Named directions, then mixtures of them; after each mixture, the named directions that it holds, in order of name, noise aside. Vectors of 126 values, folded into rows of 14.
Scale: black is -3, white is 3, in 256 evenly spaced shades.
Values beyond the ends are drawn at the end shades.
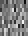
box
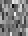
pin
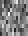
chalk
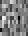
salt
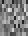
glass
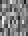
box, salt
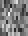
chalk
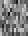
chalk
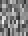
box, salt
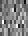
box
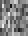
chalk, salt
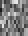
chalk, pin, salt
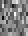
chalk, pin
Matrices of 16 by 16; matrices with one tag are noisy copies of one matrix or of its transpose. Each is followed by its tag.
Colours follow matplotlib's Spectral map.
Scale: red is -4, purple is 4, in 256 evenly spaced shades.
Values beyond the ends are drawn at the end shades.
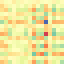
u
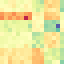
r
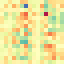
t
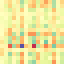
u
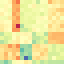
r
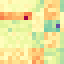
r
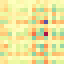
u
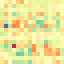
t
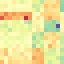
r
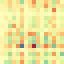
u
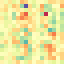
t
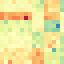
r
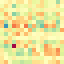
t
